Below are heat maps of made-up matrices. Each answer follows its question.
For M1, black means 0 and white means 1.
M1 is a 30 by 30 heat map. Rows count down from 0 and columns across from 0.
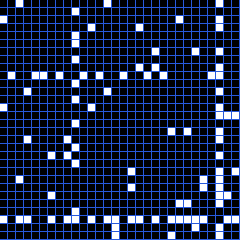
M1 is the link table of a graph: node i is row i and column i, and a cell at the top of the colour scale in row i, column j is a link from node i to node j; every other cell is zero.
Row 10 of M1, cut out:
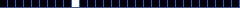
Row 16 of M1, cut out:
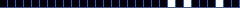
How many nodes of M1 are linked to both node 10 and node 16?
0
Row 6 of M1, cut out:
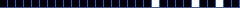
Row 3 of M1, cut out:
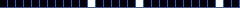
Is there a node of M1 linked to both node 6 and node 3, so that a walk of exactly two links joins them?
yes
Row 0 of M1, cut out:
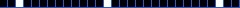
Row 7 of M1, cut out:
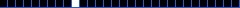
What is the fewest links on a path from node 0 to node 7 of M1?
3
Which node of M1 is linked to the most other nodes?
node 27
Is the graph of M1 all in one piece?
yes
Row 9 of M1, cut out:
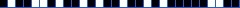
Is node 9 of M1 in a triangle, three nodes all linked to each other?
no
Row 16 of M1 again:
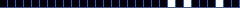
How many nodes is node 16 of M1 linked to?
3
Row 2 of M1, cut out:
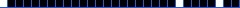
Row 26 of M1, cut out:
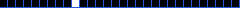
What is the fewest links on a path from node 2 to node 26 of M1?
3
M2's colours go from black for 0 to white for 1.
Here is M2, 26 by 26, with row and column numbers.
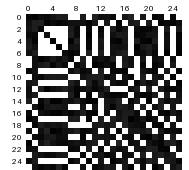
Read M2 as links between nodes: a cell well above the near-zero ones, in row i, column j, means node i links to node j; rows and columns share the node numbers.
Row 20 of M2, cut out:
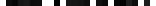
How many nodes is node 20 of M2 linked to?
8
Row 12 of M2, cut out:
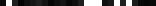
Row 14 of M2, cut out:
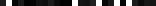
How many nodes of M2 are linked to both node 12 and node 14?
4
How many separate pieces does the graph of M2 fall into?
1
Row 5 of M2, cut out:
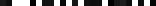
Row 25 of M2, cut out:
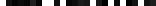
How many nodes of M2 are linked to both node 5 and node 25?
0
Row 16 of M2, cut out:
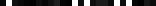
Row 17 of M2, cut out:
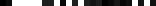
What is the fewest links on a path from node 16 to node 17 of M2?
5
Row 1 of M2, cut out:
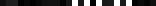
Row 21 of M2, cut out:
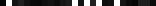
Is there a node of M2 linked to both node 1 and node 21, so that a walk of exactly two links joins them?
yes
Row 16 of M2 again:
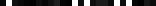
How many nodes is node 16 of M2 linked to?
5
